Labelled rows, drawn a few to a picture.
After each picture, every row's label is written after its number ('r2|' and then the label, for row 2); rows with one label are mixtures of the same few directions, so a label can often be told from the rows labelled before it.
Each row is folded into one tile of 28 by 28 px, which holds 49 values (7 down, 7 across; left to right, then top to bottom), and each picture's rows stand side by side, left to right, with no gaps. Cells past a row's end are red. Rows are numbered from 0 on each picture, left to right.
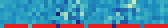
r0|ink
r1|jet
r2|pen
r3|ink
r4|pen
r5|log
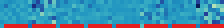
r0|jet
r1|jet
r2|ink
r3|jet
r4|pen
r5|pen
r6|jet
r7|ink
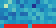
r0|jet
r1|jet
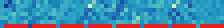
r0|jet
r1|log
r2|ink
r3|jet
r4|ink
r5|pen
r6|jet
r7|jet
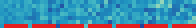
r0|jet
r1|log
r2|log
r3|jet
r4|jet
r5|pen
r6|ink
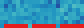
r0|jet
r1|pen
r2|ink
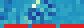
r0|ink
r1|jet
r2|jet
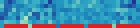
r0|ink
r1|pen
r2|pen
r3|jet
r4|pen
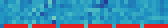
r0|log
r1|jet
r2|jet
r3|pen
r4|pen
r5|log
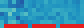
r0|pen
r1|log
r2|pen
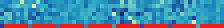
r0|pen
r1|jet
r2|pen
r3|ink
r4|pen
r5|pen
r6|jet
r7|log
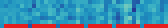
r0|jet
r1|log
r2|log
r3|log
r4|log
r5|log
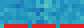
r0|pen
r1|pen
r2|ink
